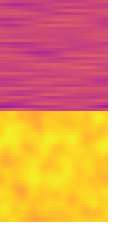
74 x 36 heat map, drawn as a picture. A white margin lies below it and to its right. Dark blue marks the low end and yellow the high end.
It is made of 2 by 1 panels. Panel 1,1: middling, streaked across, faint in contrast. Panel 2,1: very high, blotchy, faint in contrast.
